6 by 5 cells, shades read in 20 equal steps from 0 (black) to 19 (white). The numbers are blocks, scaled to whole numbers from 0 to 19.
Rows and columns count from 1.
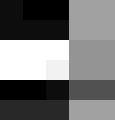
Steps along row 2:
same same up same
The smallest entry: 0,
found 4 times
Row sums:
25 27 79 78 13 33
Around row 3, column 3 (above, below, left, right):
1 18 19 11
